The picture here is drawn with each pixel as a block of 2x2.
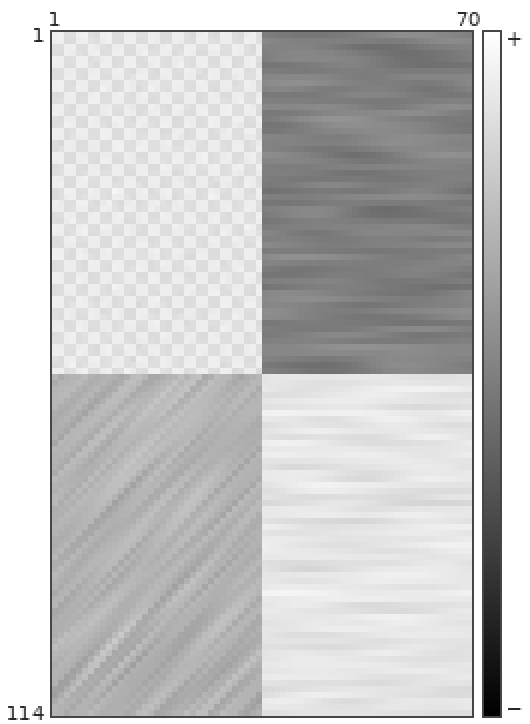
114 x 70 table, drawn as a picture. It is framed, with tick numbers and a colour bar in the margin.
The table splits into 2 rows of 2 panels. Panel 1,1: very high, checkered, faint in contrast. Panel 1,2: middling, streaked across, faint in contrast. Panel 2,1: high, slanting up to the right, faint in contrast. Panel 2,2: very high, streaked across, faint in contrast.
